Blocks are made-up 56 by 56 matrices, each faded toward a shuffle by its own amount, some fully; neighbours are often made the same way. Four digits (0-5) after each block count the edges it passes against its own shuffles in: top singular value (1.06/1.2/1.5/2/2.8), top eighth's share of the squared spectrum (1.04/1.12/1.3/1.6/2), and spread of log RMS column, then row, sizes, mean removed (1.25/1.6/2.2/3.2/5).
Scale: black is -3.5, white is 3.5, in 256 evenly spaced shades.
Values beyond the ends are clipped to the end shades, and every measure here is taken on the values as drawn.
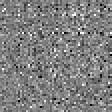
3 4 2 2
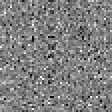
3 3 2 1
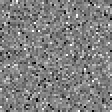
0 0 0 0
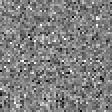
3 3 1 1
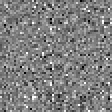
4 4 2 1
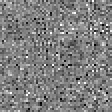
4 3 1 2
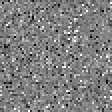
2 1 0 0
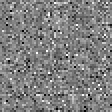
3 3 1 1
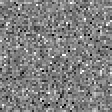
0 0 0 0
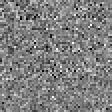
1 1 0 2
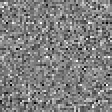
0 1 0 2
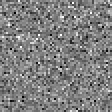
0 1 0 1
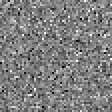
0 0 0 1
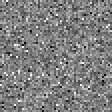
0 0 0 0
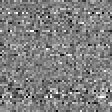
1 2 0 3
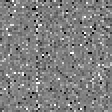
3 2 1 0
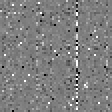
4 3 1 0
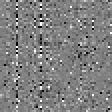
4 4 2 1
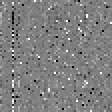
3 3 1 0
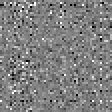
2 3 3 2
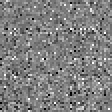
2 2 2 2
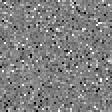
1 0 0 0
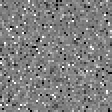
0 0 0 0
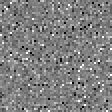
2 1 0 0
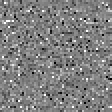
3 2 0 1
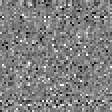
3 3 1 2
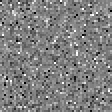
0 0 0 0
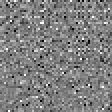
3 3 1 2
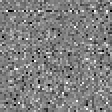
3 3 1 1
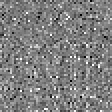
3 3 1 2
